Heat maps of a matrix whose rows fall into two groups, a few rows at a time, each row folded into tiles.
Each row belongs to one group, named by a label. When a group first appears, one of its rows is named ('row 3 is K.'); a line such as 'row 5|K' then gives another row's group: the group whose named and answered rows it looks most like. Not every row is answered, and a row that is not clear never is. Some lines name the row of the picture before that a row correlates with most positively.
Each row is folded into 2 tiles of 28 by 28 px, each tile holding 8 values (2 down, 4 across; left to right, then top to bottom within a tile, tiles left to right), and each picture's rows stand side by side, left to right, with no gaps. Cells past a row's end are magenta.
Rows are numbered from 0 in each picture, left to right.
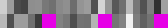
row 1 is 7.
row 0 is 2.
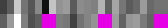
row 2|2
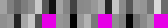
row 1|7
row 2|7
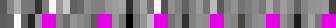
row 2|7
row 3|7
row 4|7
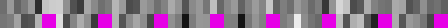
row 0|7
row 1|2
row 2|2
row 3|7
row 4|7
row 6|2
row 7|2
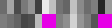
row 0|7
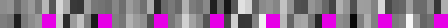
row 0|7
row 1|2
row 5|2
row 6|7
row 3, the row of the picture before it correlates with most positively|1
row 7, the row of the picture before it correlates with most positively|1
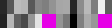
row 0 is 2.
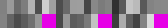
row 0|7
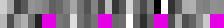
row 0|2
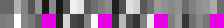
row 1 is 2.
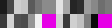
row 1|2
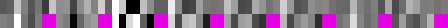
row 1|7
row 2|2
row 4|2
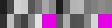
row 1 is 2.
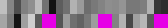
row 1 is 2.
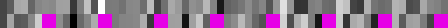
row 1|7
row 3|7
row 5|2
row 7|2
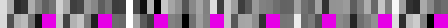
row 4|2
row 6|7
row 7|2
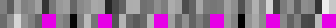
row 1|7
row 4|7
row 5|7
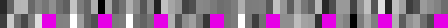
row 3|2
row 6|7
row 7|2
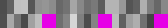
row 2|2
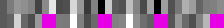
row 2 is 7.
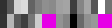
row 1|7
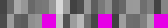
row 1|2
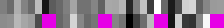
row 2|7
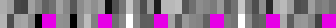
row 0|2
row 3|2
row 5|2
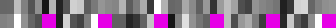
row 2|7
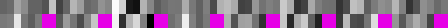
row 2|2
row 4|2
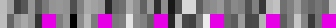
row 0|2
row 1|7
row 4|7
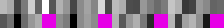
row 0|7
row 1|7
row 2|2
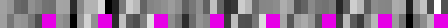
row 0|2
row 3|7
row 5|2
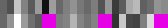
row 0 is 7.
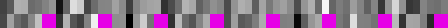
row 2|7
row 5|7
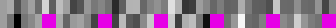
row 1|2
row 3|2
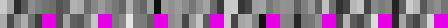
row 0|2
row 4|2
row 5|7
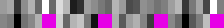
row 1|2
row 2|2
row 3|7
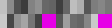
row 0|2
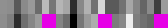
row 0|7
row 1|7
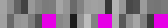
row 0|2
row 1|7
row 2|2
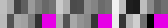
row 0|2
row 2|2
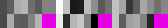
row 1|2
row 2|2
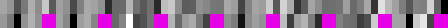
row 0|7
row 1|7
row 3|2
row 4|7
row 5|2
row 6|7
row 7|7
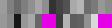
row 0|7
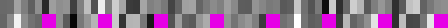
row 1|7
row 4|2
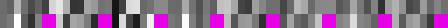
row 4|2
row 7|2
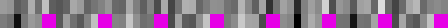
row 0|7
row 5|7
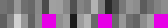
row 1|7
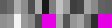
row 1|2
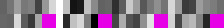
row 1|2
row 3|2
